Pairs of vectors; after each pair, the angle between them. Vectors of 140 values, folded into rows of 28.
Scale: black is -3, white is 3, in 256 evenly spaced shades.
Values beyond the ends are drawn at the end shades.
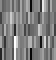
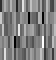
partly opposed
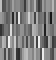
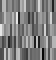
nearly opposite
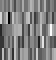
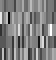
nearly parallel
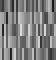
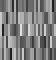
nearly parallel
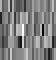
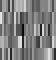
nearly opposite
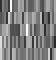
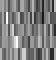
orthogonal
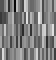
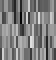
partly aligned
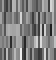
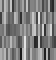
nearly opposite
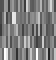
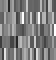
partly aligned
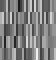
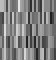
nearly opposite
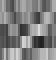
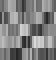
nearly opposite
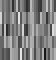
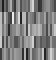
partly aligned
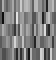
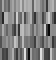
nearly parallel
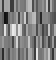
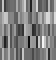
partly opposed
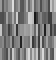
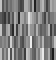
partly aligned
